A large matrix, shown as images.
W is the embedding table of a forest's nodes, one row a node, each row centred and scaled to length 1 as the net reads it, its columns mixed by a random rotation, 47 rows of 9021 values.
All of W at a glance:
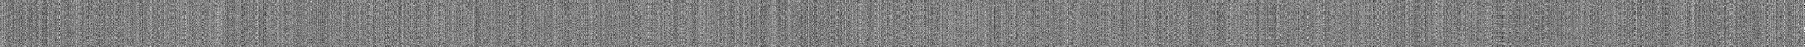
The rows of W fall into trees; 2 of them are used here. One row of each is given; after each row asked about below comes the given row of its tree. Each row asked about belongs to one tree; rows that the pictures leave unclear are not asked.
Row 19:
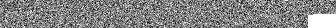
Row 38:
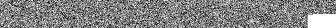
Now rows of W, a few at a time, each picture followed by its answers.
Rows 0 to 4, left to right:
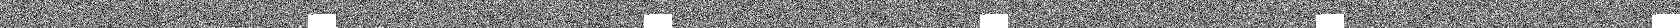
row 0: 38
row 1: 38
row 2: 38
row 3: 19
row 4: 19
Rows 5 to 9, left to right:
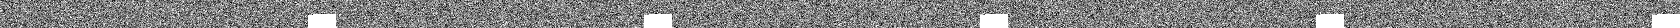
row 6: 38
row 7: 38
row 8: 19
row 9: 38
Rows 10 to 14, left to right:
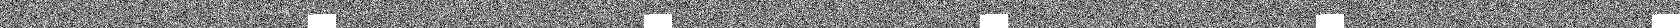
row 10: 38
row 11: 19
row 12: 19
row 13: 19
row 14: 19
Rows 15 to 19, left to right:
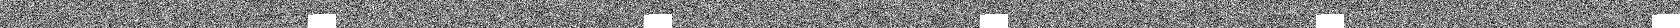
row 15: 38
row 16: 38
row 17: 38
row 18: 38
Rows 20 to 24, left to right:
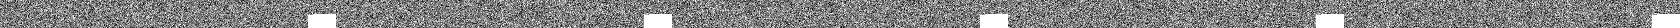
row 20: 19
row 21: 38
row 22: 19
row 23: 38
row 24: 38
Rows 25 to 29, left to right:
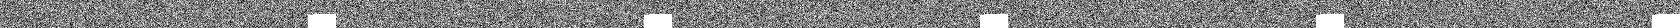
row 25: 19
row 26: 38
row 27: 19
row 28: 19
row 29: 19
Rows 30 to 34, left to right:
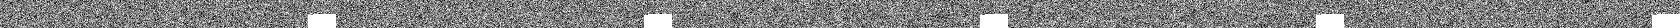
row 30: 38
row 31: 19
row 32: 38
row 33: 38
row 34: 19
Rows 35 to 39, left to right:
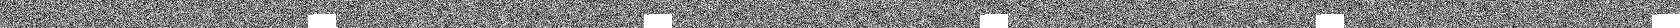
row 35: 19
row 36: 38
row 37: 38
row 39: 19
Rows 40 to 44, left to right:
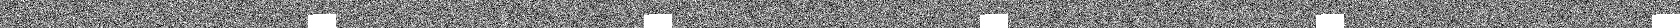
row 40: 19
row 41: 38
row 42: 19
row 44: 19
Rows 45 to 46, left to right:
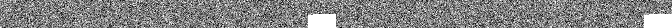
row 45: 38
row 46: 38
